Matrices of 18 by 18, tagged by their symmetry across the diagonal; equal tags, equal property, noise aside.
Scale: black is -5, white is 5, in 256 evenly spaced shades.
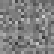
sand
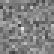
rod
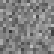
rod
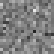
rod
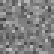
sand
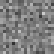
sand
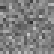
rod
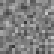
sand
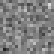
sand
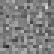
sand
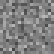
sand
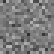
rod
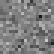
rod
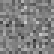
sand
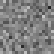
rod
